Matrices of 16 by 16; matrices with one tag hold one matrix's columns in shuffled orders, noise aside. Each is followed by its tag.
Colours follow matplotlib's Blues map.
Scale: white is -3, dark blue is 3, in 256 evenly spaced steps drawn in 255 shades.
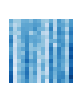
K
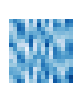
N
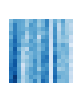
K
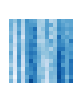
K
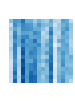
K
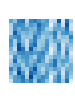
N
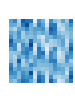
N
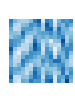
N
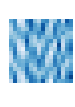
N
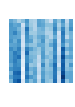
K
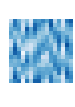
N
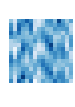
N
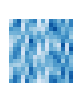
N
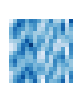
N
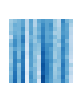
K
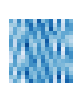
N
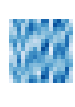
N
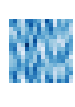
N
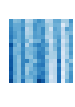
K
